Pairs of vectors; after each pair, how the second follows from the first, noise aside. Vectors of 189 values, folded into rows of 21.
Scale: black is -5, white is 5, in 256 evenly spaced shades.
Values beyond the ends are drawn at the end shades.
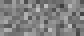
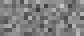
negated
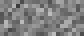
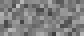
negated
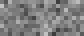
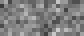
negated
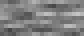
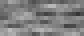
negated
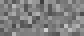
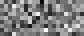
scaled up
